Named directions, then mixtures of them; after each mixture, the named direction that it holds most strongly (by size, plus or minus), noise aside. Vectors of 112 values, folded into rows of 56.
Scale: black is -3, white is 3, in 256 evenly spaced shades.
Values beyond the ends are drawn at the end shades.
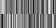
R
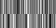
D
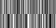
D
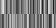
R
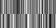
D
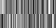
R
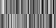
R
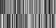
R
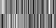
R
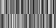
R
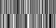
D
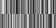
R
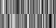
D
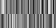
R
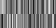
R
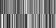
D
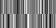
D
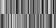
R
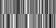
D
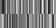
R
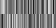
R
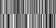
D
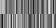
R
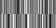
D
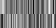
R
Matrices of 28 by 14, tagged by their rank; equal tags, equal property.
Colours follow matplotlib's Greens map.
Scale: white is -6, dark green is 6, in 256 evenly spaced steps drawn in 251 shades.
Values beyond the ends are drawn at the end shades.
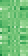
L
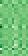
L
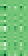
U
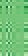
U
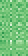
L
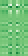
U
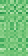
L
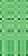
U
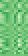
L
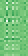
L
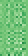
L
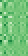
L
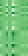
U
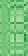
L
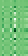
U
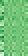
L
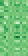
L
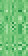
L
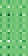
U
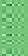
U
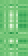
U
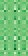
U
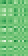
U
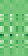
U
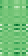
U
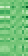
L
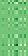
U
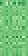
L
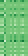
U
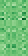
L
